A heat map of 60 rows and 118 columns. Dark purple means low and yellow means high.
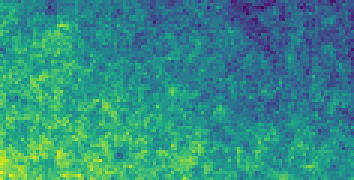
Ninth with the lowest average: top right. Odd rows or columns: none. Mirror symmetry: none. Slope: up to the bottom left. Ninth with the highest average: bottom left.
